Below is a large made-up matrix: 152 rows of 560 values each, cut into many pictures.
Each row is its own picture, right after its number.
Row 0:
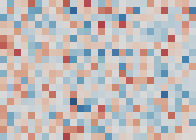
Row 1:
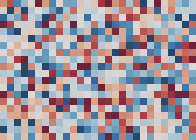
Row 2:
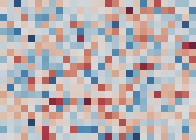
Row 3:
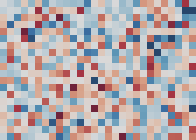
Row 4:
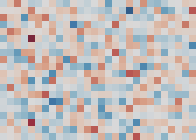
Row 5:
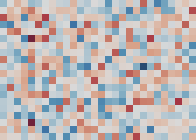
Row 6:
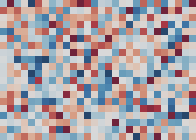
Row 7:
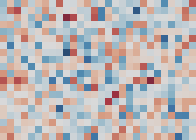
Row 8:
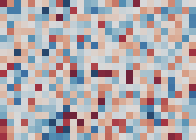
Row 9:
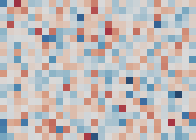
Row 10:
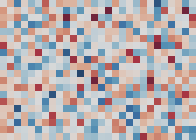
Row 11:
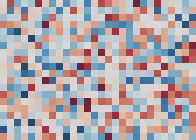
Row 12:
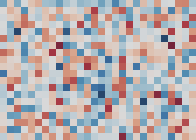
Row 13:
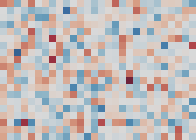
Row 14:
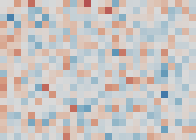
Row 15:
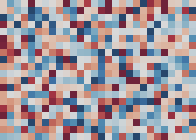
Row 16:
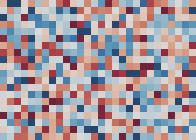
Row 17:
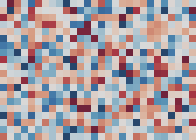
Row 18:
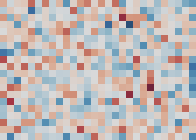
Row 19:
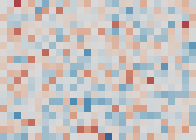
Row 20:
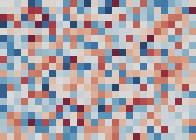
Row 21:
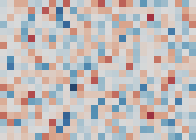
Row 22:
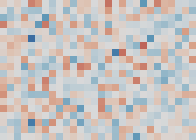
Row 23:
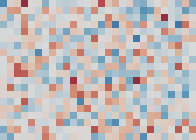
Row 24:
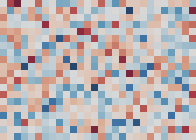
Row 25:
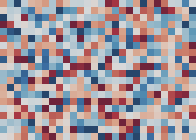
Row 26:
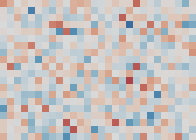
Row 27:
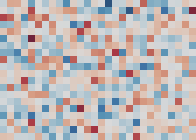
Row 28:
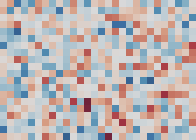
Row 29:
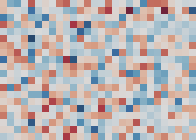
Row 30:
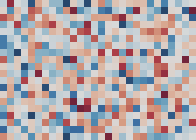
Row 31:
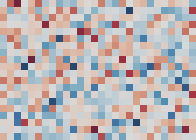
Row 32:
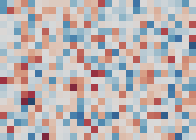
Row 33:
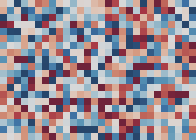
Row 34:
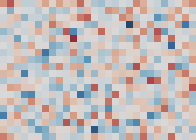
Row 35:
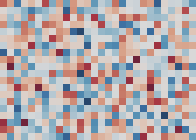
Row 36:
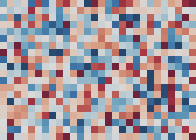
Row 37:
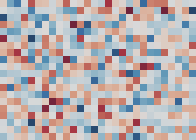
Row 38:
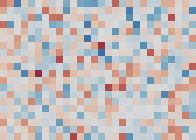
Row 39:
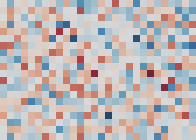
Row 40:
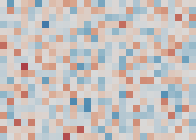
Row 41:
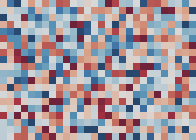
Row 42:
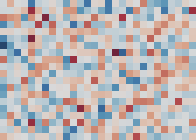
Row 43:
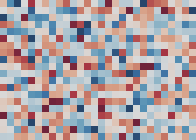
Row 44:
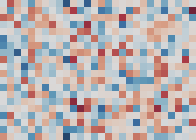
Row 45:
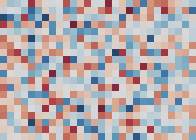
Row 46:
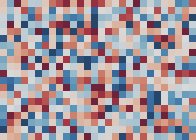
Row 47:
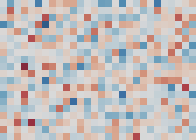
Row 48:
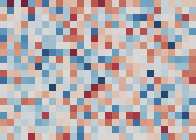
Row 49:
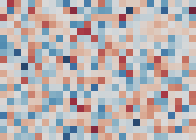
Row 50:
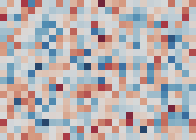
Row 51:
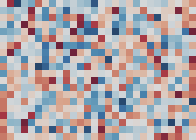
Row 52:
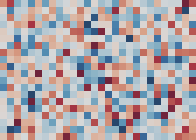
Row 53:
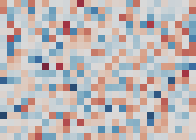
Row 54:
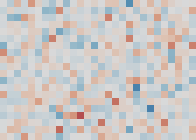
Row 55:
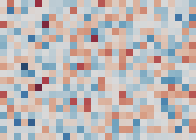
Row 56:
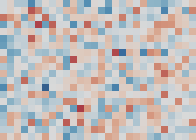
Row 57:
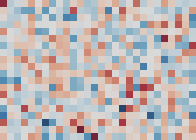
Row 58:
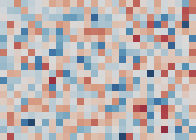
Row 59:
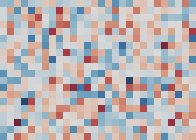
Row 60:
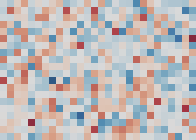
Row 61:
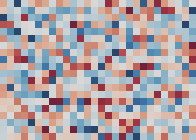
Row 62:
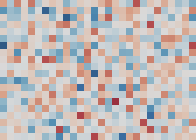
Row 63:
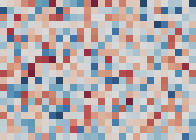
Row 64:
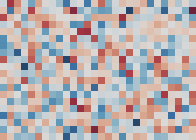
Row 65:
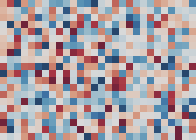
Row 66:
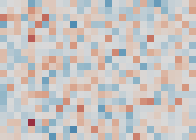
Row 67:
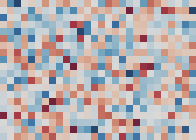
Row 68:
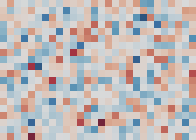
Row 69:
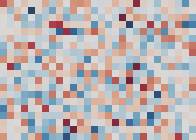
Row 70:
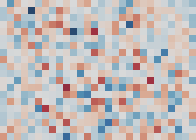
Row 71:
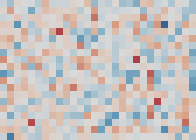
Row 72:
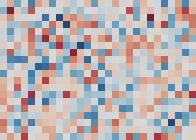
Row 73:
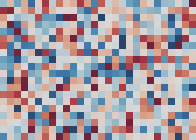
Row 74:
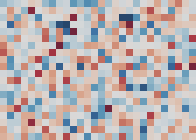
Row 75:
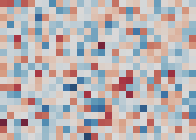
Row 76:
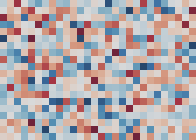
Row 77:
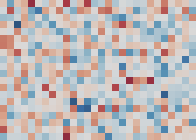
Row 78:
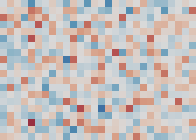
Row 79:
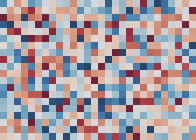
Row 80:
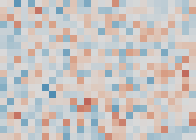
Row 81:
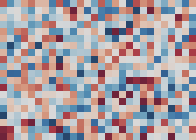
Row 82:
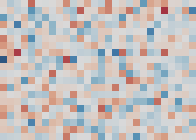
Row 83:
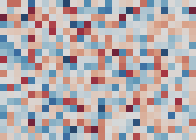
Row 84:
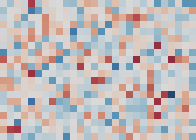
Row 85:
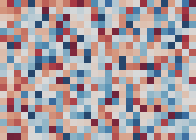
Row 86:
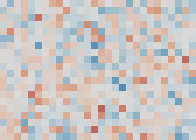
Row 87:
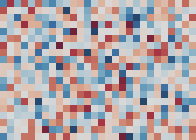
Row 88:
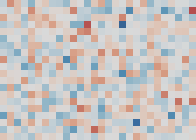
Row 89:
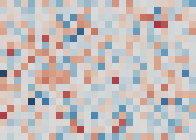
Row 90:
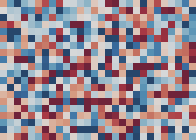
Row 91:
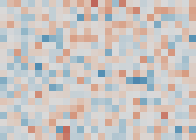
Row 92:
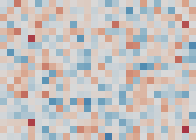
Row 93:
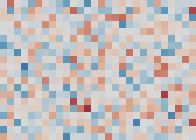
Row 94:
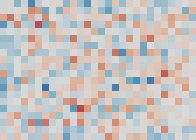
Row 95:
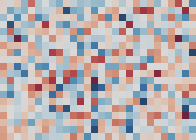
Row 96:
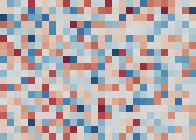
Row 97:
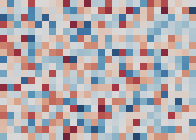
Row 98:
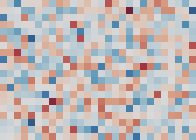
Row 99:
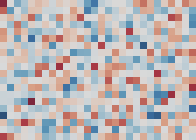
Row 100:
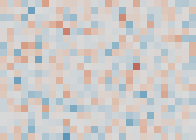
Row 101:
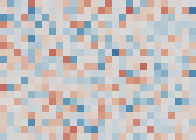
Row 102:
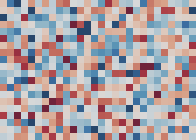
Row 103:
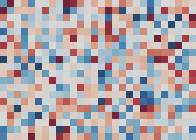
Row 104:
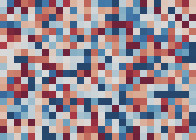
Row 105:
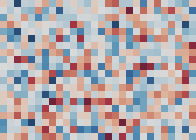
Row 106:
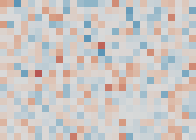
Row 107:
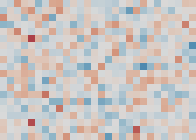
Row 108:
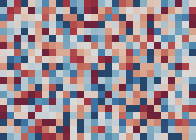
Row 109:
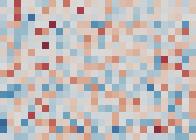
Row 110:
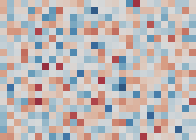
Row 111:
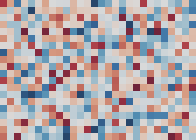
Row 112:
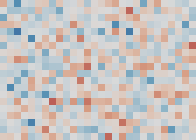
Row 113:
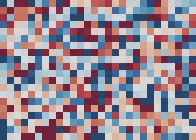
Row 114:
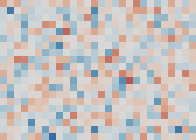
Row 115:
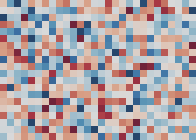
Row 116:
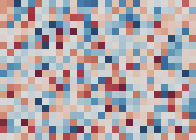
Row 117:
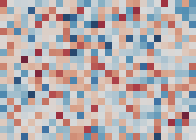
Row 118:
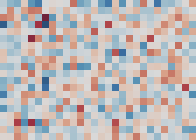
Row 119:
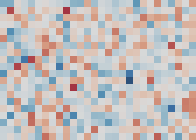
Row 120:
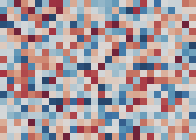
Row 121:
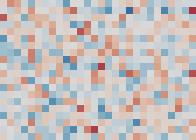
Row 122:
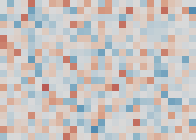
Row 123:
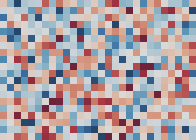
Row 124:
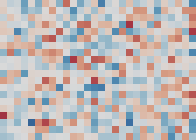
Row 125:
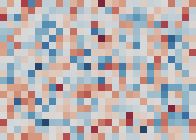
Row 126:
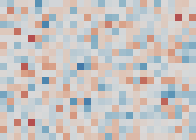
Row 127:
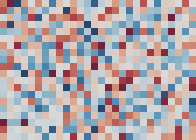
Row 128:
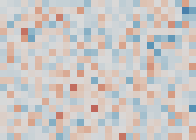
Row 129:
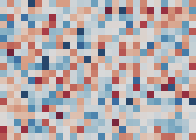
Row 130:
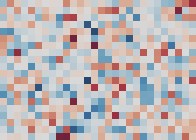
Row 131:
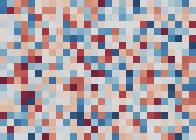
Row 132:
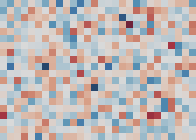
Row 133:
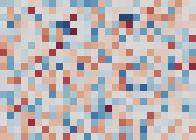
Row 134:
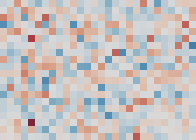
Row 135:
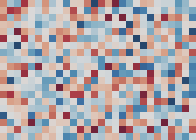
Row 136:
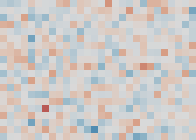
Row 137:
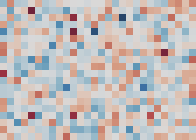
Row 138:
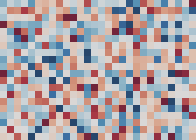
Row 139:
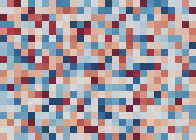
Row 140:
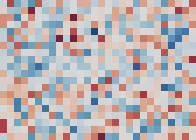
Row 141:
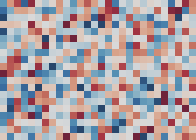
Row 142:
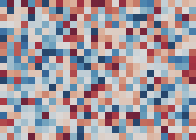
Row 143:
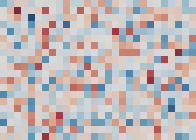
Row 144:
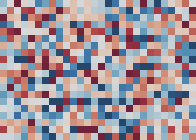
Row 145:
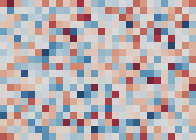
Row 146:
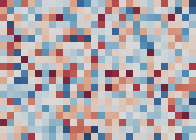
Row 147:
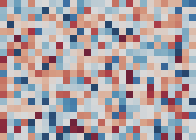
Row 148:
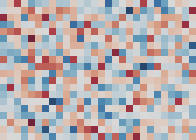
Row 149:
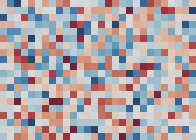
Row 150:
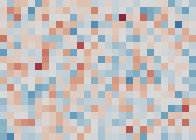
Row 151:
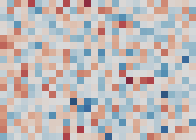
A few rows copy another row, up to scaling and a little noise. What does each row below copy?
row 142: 48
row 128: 3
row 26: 69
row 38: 106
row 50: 125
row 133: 74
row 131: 32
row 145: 34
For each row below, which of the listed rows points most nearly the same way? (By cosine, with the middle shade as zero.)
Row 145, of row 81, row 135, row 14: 81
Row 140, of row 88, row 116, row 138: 116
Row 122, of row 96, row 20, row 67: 96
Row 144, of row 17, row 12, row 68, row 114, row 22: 17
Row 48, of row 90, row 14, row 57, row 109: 109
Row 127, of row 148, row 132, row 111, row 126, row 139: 111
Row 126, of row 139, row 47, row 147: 47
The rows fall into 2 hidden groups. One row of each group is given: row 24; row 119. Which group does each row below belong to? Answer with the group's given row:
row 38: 119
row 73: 119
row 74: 119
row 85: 119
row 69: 119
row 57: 119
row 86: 119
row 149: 24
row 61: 24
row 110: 119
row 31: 24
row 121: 24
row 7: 119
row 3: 119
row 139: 24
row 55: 24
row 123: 24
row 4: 24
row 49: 24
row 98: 24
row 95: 119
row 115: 24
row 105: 24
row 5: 24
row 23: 119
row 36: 119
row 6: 119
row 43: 24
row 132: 119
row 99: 119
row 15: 24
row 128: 119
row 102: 24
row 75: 119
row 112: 24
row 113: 119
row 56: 24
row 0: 24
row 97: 24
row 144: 24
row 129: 119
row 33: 24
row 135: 119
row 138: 119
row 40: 24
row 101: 24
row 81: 119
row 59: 119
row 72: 119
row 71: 119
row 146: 119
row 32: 119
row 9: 119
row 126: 24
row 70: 119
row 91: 119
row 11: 24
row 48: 119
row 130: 119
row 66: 24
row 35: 119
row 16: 24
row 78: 24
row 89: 119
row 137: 119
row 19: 24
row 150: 119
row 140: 119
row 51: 119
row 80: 24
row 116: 119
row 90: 24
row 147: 119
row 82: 24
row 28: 24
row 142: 119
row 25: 24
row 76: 24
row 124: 119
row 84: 119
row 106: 119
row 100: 119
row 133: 119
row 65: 119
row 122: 24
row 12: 119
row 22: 24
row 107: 24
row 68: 119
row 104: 24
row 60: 119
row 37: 24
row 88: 24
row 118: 24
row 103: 119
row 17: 24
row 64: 24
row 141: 119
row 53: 119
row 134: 24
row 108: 119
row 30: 24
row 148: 24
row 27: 24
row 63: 119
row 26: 119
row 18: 119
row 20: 24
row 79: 24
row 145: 119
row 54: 119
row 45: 24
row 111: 119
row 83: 24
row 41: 24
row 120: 24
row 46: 119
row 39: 119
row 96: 24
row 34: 119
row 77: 24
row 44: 24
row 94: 24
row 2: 24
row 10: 119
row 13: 119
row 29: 24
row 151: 24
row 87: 119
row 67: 24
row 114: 119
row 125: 119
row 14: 24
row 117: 119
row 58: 119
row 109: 119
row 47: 24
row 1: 24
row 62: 119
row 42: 24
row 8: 119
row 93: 24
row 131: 119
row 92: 24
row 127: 119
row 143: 119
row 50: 119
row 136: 24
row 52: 119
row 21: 119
